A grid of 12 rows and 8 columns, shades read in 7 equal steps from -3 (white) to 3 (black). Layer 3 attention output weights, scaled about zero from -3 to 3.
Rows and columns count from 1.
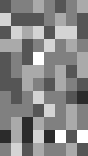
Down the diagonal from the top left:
1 1 -1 0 0 -1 0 2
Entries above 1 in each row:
0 0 0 0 0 0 0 1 0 1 3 0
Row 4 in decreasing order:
1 0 0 0 -1 -1 -1 -2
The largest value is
2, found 5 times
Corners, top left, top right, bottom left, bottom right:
1 -1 0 1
